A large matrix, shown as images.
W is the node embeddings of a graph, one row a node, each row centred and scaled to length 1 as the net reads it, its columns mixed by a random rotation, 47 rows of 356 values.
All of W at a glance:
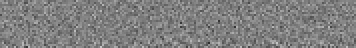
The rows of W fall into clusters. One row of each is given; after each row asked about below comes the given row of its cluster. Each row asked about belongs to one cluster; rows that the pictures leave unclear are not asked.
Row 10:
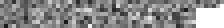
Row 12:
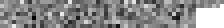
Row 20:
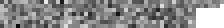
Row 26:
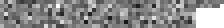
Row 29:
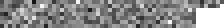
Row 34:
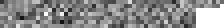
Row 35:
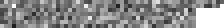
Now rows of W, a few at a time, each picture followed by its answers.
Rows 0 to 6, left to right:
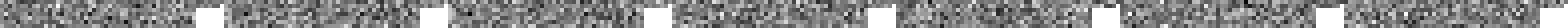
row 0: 26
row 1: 20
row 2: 20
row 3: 12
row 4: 29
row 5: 35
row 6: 12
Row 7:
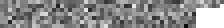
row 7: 34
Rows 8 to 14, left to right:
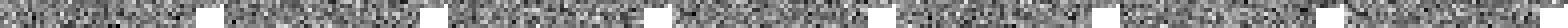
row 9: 34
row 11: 20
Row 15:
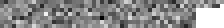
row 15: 34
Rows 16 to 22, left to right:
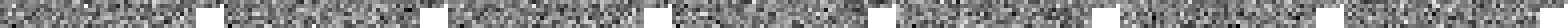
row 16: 35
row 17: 10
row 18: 35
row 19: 10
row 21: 12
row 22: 26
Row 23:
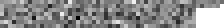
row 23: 12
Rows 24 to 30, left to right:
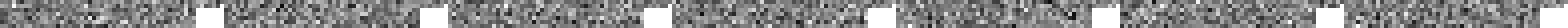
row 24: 35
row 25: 34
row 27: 26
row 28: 12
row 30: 12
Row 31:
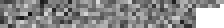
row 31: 34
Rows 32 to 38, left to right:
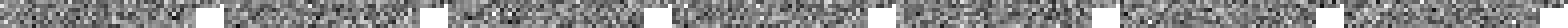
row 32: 12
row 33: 35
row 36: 20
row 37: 29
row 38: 29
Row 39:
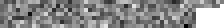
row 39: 34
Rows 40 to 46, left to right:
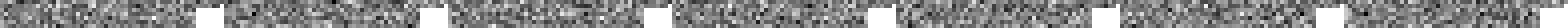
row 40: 26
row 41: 34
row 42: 26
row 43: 26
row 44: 35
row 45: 35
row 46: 20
